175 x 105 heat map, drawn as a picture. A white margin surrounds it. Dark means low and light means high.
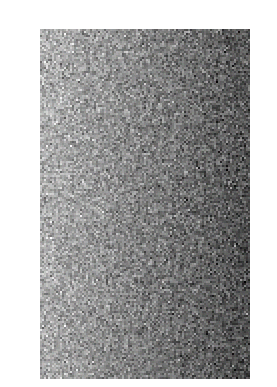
There are no regular stripes. There is an overall slope up to the left. The texture is fine-grained noise. Overall the values sit about 50% of the way up the scale. No single row or column stands out from its neighbours. The histogram is bell-shaped.
